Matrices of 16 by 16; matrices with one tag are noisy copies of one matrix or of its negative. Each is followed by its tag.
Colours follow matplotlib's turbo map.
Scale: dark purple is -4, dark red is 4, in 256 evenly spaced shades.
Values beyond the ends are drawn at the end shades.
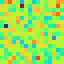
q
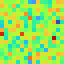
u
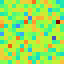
u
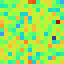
u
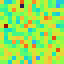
q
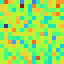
q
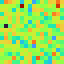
q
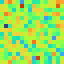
q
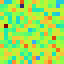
q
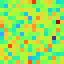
u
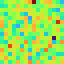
u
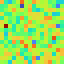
q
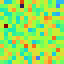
q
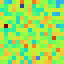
q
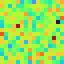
u
